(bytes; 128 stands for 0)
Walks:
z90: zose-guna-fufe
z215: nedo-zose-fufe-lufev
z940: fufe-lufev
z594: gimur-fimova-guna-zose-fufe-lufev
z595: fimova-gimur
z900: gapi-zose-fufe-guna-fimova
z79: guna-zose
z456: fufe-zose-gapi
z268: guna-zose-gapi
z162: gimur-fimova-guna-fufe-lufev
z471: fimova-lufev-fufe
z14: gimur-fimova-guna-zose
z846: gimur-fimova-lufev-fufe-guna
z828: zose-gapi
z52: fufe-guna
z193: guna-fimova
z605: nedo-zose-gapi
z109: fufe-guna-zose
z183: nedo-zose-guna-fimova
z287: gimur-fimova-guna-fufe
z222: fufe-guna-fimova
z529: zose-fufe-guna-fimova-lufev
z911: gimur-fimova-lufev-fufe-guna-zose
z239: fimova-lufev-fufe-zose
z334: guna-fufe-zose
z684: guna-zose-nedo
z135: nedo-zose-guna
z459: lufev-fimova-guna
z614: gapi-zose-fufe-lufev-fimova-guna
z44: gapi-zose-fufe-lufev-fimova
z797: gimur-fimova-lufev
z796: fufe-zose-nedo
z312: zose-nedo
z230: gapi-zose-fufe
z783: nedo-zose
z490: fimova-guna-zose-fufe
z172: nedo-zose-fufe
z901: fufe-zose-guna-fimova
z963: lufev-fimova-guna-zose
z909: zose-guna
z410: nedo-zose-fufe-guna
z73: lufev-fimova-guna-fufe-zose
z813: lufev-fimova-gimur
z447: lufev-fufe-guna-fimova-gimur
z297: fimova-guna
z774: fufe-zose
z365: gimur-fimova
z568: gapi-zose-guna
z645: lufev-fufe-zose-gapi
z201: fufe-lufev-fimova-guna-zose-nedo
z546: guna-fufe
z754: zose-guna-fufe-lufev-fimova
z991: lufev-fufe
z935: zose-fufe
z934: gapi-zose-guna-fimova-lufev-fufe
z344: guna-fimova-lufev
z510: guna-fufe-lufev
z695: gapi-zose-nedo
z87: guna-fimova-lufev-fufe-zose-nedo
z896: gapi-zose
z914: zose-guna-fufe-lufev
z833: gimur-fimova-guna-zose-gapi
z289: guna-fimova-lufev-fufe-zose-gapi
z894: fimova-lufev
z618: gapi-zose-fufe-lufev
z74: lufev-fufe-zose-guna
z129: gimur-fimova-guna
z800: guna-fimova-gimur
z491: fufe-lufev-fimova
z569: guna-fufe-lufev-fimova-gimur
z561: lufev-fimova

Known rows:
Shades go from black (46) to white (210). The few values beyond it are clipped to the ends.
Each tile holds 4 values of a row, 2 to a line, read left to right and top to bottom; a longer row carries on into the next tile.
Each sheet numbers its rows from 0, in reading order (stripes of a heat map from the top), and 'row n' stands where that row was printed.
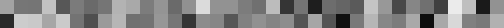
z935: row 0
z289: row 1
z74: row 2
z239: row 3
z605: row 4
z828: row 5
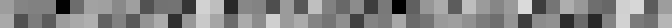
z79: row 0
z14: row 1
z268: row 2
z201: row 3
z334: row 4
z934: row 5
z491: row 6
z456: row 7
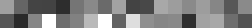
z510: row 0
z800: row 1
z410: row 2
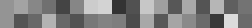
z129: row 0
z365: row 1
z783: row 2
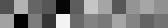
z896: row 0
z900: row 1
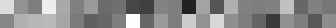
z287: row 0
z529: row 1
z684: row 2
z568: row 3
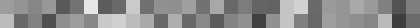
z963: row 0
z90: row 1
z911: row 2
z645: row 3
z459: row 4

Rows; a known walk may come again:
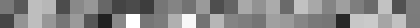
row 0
z833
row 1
z510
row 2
z447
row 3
z934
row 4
z935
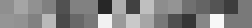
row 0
z459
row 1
z312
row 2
z914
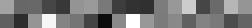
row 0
z215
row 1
z940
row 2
z754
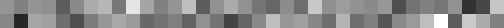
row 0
z410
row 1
z471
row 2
z44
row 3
z87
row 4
z963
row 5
z595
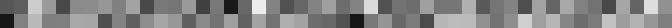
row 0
z605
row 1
z109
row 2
z73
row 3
z183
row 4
z135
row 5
z490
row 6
z201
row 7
z796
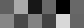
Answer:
z774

